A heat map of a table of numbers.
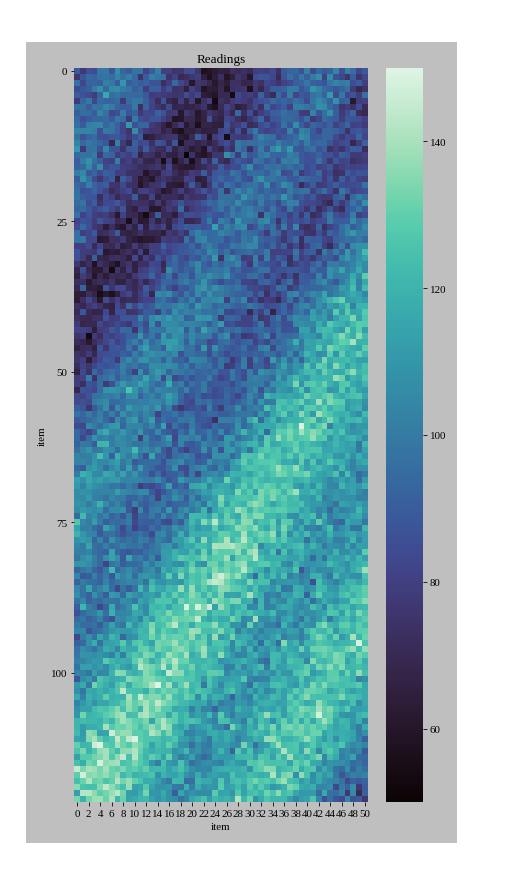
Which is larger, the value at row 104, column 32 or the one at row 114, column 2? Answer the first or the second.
the second
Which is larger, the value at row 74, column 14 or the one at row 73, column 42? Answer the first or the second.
the second
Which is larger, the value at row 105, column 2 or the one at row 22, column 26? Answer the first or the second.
the first
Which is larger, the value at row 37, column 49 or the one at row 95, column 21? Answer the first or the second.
the second
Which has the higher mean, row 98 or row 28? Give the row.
98
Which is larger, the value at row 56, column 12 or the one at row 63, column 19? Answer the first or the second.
the first
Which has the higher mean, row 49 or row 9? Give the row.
49
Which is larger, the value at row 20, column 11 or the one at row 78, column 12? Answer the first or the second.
the second
